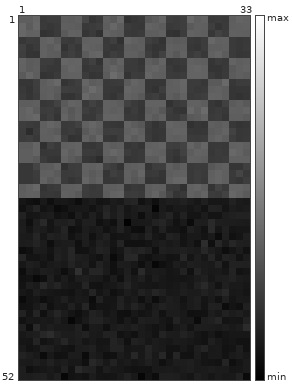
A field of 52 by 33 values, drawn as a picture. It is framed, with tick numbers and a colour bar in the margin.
It is made of 2 by 1 panels. Panel 1,1: low, checkered. Panel 2,1: very low, fine-grained, faint in contrast.
